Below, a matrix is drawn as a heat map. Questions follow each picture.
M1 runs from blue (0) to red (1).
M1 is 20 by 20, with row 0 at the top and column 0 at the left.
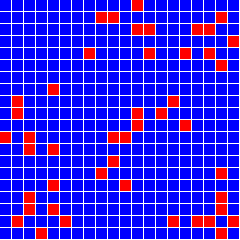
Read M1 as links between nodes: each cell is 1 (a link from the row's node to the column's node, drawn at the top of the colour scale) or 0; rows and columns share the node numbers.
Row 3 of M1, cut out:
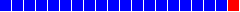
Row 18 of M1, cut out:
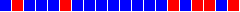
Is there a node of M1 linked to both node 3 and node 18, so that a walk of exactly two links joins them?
yes
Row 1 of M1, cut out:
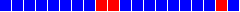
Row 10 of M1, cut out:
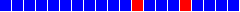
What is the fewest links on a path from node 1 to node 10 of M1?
3
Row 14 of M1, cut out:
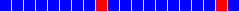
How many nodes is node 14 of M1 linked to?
2
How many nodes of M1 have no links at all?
1
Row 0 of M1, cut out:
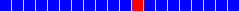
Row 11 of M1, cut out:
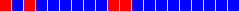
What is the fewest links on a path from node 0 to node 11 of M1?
1
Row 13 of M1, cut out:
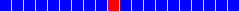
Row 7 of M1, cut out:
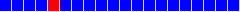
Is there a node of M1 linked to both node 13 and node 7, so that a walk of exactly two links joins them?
no
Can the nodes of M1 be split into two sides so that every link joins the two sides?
yes
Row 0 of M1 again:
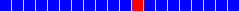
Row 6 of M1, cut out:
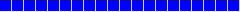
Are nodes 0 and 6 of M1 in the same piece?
no
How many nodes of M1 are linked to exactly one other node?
5
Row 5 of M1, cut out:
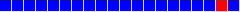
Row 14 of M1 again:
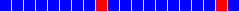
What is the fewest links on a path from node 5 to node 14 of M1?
2
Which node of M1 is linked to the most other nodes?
node 18
